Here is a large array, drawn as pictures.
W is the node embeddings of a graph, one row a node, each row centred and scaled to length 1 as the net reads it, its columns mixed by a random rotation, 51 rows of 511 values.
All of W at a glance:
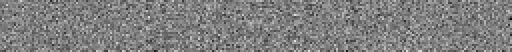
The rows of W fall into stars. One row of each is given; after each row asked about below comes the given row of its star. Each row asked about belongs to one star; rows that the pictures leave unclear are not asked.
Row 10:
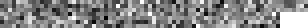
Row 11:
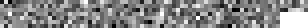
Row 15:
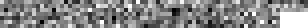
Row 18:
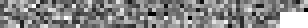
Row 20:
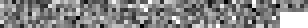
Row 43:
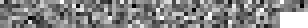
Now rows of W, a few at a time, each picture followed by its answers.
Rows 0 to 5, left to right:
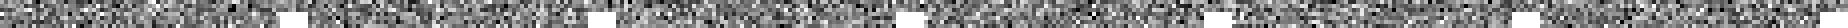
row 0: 15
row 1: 43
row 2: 10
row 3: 18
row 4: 20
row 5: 11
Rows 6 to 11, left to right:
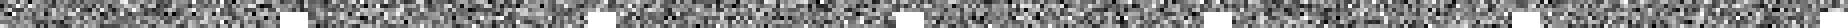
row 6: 18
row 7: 20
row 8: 15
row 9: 15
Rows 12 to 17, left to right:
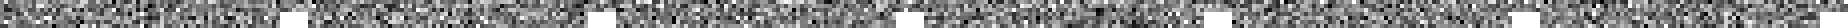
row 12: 11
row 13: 20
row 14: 15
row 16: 18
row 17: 18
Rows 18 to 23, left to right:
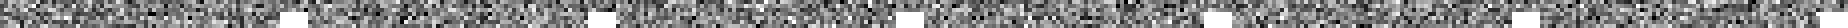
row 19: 10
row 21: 15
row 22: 11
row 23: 15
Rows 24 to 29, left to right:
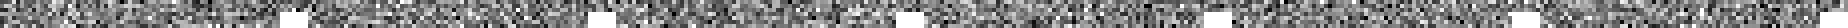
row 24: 20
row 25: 11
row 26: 10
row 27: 11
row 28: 18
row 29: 11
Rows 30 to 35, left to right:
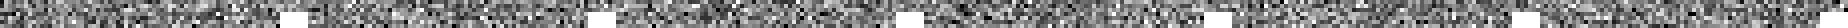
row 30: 10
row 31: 20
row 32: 10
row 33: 18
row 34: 20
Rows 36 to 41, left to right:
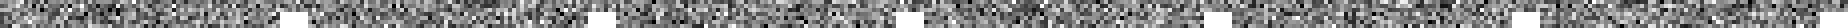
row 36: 10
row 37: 18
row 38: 15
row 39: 10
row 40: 15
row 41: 20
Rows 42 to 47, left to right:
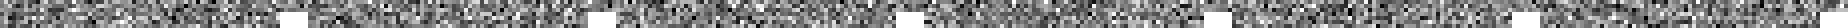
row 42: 15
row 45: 18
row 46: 10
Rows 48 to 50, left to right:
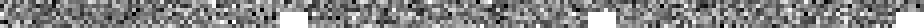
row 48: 18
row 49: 43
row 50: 20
